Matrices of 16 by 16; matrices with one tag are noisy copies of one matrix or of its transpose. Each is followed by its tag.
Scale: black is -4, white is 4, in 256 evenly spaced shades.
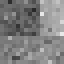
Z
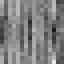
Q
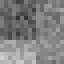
Z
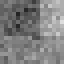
Z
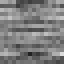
Q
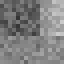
Z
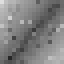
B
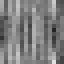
Q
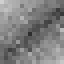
B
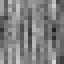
Q
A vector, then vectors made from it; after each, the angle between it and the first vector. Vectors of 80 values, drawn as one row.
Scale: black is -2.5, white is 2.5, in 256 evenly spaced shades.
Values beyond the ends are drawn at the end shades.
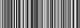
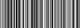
nearly parallel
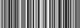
orthogonal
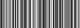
nearly opposite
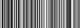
partly aligned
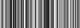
orthogonal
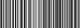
nearly opposite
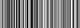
nearly parallel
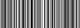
partly aligned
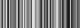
orthogonal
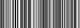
nearly opposite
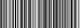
nearly opposite
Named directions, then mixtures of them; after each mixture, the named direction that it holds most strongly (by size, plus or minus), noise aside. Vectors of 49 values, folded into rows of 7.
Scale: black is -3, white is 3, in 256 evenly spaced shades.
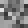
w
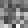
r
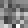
r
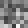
r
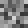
w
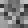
w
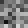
r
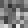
r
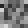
w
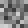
w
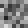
w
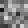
w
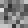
w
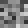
w
